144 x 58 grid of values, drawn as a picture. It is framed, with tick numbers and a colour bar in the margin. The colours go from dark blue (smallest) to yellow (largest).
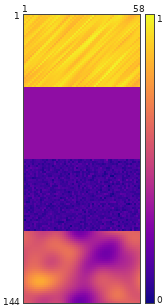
It is made of 4 by 1 panels. Panel 1,1: very high, slanting up to the right, faint in contrast. Panel 2,1: low, flat. Panel 3,1: very low, fine-grained, faint in contrast. Panel 4,1: middling, smooth, strong in contrast.
